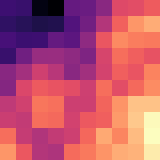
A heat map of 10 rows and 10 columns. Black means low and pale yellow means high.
Slope: up to the bottom right. Ninth with the highest average: bottom right. Stripes: none. Mirror symmetry: none. Lone odd cells: none. Calmest part: top left.
